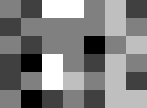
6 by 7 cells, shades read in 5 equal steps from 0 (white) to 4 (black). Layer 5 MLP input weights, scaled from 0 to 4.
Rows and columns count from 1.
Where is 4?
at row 3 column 5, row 4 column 2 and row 6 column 2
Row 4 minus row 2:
0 2 -2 0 1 0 0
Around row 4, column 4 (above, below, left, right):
2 1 0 3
